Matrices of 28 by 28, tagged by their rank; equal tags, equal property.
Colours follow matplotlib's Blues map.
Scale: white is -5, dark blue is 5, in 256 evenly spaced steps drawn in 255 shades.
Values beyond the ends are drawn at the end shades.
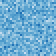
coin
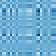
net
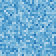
coin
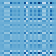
net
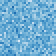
coin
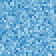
coin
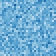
coin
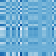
net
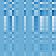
net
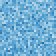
coin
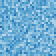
coin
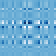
net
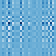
net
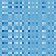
net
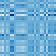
net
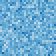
coin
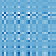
net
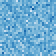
coin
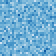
coin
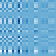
net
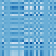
net
